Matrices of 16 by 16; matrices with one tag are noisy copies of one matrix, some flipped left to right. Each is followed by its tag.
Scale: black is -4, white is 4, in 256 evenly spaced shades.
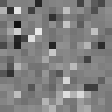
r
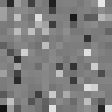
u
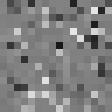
r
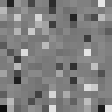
u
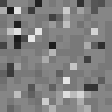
r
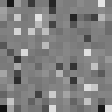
u
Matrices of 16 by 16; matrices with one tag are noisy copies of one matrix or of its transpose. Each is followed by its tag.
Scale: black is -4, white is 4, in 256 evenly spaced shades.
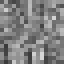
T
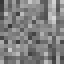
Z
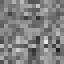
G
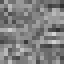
T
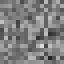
G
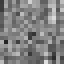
Z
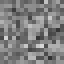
G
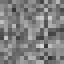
G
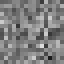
G
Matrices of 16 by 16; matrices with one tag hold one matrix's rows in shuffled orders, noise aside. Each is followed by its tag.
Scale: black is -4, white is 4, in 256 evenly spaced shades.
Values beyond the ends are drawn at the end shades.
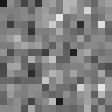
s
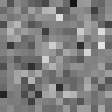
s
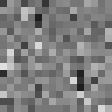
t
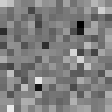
t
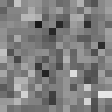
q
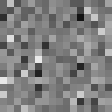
t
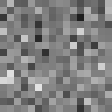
t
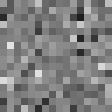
t
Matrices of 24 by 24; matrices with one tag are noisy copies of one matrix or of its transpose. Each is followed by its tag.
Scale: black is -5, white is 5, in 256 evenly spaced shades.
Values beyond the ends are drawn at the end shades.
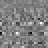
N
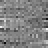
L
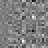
N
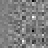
N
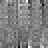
L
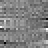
L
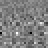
N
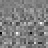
N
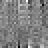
L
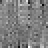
L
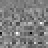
N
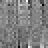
L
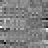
L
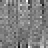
L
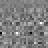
N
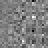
N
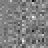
N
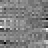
L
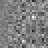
N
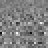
N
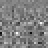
N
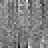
L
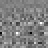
N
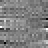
L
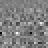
N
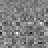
N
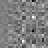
N
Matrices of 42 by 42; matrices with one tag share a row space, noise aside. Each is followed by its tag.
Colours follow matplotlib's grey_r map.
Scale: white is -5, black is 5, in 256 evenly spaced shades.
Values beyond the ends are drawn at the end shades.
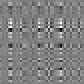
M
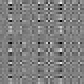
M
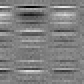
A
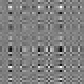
M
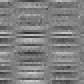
A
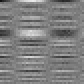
A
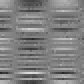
A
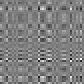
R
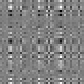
M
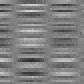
A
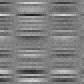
A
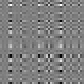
M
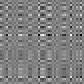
R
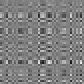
R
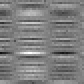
A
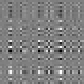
M
